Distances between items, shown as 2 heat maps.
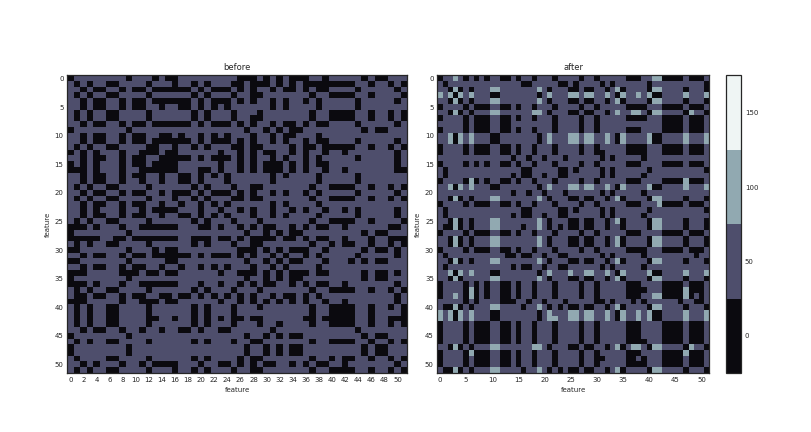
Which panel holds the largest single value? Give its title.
after
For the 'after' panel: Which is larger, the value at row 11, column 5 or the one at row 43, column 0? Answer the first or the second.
the first
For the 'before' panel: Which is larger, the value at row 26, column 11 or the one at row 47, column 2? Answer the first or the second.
the second
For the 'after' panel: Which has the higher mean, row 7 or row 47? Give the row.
47
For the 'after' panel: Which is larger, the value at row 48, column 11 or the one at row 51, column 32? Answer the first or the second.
the first
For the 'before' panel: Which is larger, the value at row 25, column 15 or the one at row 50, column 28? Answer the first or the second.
the first
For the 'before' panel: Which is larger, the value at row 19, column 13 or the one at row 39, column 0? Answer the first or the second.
the first
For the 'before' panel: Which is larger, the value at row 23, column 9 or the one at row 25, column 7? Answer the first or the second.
the first
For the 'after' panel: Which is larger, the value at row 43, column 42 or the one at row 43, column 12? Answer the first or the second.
the first
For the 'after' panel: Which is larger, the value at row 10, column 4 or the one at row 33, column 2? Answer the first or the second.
the first
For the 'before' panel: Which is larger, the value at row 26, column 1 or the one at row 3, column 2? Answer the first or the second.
the second
